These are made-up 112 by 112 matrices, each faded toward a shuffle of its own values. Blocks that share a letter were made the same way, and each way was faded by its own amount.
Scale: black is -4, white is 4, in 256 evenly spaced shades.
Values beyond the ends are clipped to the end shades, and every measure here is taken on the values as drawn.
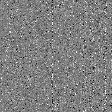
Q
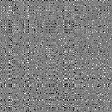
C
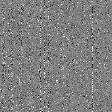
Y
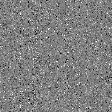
Q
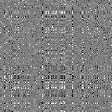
C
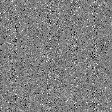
Q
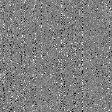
Y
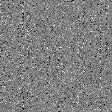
Q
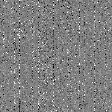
Y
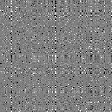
C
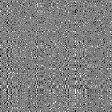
C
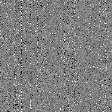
Y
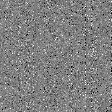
Q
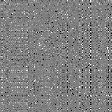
C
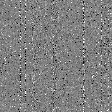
Y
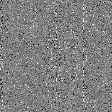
Q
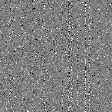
Y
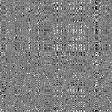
C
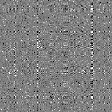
C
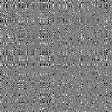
C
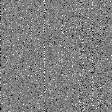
Y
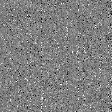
Q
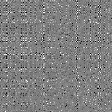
C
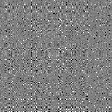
C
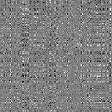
C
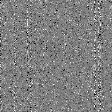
Y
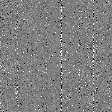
Y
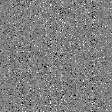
Q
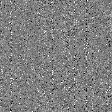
Q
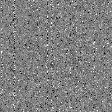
Q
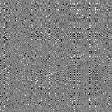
C
